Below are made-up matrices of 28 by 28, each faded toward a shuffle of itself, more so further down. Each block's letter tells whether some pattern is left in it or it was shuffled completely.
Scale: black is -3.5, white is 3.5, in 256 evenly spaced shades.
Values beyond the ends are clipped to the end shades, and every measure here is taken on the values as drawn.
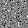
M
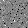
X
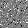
X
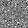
X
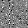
M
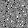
X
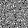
X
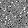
X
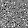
X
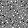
X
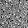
X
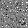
X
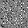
M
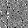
M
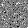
X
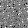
X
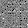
M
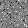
X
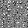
M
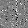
M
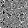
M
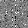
M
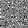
M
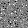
X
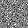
M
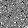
X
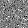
X
